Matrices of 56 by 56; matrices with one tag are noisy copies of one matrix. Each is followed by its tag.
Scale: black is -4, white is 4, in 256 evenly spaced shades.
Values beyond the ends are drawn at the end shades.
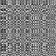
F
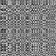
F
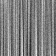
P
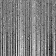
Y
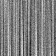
P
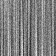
P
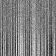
Y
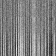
Y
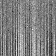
Y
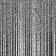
Y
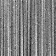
P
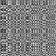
F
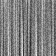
P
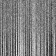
Y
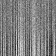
Y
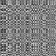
F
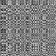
F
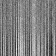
Y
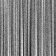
P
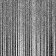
Y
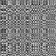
F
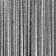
P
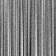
P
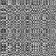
F
